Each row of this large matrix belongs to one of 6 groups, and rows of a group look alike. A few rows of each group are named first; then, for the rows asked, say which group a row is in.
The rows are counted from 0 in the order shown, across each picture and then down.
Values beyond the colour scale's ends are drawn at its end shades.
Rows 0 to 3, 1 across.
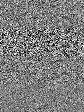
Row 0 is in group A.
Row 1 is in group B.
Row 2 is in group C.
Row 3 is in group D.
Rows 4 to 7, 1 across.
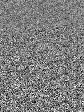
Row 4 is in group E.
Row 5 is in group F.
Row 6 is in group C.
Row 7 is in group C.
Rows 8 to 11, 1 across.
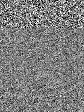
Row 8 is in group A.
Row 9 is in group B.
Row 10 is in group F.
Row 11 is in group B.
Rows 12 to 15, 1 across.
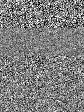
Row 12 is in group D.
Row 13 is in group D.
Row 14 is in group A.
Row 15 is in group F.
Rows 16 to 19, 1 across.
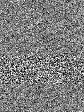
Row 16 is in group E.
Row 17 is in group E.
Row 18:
F
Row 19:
B
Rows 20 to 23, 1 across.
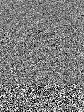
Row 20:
E
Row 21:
B
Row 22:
F
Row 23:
B
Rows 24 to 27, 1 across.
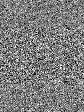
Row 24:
B
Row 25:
A
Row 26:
B
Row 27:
D
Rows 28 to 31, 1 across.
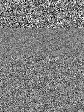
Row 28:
D
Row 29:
E
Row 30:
D
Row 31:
D
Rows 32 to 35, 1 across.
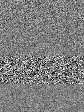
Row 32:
D
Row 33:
F
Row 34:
B
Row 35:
D
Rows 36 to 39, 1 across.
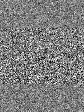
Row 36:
F
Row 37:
D
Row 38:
D
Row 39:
C
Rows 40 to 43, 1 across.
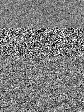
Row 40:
E
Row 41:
B
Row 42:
D
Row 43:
C
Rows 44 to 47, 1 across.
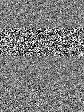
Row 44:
B
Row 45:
B
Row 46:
C
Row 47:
A
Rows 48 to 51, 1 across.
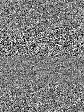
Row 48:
E
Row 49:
F
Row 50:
F
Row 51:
D
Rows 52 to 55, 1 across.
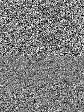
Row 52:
E
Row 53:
E
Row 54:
B
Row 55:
F
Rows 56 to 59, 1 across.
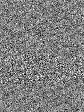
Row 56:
E
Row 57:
A
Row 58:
D
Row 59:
E
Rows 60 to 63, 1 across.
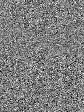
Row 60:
D
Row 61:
F
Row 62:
A
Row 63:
B
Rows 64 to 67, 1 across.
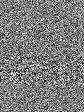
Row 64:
E
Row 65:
B
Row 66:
C
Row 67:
F
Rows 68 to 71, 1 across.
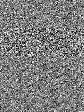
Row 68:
F
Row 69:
E
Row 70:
E
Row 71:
C
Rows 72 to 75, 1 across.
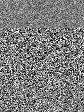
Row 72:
B
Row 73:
C
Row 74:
F
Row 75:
F
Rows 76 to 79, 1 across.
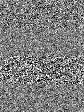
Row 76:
B
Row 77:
D
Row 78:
E
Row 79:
B
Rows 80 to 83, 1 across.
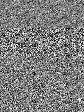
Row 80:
C
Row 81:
C
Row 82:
F
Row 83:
A
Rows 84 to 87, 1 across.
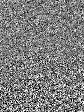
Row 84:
F
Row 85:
D
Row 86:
D
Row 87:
A
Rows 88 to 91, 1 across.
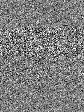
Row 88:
E
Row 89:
D
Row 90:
A
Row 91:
A
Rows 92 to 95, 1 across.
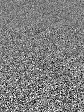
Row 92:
E
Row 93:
D
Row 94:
E
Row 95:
F
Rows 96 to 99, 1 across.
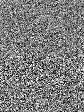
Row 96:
F
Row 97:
C
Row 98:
E
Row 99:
F
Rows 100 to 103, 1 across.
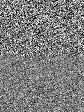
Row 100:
F
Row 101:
A
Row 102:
D
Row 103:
B
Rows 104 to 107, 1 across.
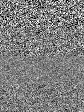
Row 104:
A
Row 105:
D
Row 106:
E
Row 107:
B
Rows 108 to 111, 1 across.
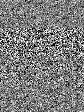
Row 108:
F
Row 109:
B
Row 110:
C
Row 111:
C
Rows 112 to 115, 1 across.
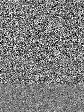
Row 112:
F
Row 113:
B
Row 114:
D
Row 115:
D
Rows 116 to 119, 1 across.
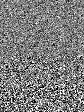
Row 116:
F
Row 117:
B
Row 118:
C
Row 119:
F
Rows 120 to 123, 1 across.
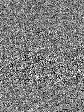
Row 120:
B
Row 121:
D
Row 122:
D
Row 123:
E
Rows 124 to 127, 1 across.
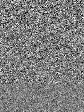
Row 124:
C
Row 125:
E
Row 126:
F
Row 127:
B
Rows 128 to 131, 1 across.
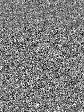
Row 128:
D
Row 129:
F
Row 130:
E
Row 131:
D
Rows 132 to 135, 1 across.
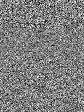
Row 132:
D
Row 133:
B
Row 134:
D
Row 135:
A
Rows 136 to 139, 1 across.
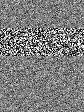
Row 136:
C
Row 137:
A
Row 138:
F
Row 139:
E
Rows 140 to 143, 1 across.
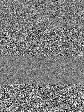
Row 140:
F
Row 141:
B
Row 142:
B
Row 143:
E
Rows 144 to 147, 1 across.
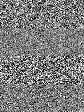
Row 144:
B
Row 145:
A
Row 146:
E
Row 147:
B
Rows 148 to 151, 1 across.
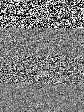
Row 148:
C
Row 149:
F
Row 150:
F
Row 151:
D
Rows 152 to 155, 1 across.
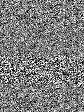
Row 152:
C
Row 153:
B
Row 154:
F
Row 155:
C
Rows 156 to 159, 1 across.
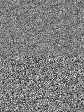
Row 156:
C
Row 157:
F
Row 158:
D
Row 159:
F
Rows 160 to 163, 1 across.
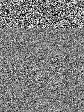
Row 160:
E
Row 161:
F
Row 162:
F
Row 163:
F
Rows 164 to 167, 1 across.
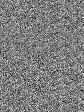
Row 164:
C
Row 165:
C
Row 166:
A
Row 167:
A
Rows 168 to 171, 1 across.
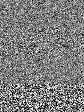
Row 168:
B
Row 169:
F
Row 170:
D
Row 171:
D
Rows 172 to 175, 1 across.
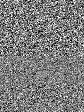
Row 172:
F
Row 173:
B
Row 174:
F
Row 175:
B
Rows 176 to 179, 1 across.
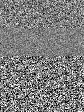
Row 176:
E
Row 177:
A
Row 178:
C
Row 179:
C
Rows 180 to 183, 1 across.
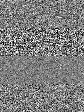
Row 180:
F
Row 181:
F
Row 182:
B
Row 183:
A
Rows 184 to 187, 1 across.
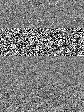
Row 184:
D
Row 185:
C
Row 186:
F
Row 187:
E
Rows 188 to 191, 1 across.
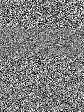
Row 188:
E
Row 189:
F
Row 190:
A
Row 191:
E
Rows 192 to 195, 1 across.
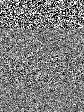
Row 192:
B
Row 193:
E
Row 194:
F
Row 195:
D
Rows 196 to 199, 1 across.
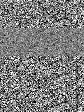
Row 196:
E
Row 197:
B
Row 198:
C
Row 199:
C
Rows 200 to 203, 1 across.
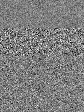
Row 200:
A
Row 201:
A
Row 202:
B
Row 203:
A
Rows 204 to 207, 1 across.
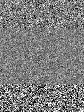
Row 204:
D
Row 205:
D
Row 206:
D
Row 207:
B
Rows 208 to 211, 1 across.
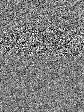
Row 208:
A
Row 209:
E
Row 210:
C
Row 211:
D
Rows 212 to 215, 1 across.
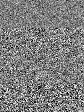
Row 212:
A
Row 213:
A
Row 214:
F
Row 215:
B
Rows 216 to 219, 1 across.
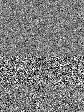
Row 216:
D
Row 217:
C
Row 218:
B
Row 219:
A
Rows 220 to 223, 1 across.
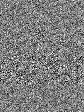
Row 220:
A
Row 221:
A
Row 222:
C
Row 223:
E
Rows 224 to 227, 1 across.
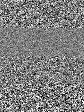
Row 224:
E
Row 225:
B
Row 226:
F
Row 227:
E
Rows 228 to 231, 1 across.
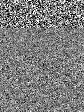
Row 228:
A
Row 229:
B
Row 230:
E
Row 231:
C
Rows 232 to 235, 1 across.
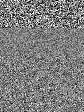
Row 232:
F
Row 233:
B
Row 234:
F
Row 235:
D
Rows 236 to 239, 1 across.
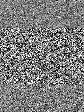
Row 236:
F
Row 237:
C
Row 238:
E
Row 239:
D
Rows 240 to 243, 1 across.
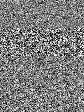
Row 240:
F
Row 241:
C
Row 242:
B
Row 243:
A
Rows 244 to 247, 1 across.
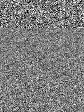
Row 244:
C
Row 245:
C
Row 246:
E
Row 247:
D
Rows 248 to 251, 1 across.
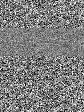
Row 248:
A
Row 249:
F
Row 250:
B
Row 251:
E
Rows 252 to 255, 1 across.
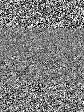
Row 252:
E
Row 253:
D
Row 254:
C
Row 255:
A
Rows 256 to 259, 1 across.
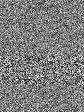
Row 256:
B
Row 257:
F
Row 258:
D
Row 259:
E
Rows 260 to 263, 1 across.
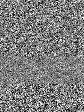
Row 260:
F
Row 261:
C
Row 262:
A
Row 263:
D
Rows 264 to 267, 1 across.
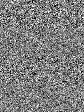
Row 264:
C
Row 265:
A
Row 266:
F
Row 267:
E
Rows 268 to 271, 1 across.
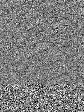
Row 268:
E
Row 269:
F
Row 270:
C
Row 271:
A
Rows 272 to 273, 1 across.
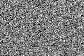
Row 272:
A
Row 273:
B
